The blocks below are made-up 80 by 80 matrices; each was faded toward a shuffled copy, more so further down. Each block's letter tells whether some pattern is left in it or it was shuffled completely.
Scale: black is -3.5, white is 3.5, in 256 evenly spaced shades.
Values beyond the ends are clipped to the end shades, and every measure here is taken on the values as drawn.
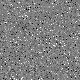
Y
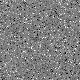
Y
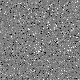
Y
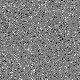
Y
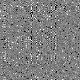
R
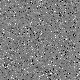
Y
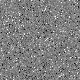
Y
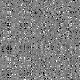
R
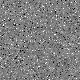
Y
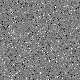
Y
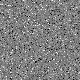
Y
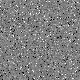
Y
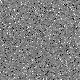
Y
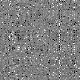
R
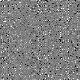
R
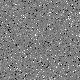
Y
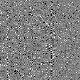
R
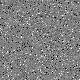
Y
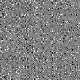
R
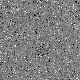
Y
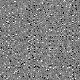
R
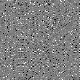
R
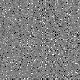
R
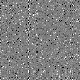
R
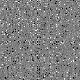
R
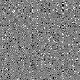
R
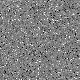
Y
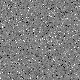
Y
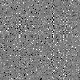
R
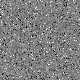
Y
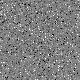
Y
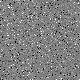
Y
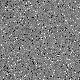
Y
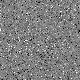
Y
